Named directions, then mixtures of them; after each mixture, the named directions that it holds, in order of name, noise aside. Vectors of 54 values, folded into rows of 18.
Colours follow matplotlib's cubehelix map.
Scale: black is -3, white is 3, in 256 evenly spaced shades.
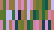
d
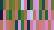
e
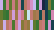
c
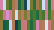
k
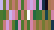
c, d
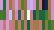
c, d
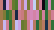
c, k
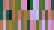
d, e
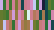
c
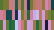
d, k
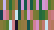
e, k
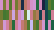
c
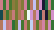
c, e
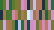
c, e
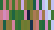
c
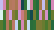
e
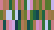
d, k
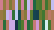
d, k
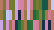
d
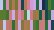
c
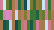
k
